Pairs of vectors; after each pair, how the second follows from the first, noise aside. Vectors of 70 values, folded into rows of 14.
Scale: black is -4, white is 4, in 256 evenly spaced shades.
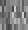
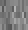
shrunk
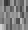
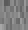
shrunk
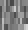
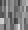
wrapped around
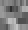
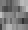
wrapped around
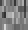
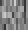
sign-scrambled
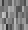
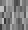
wrapped around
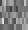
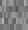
shrunk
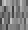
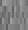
shrunk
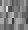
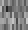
sign-scrambled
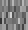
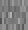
shrunk
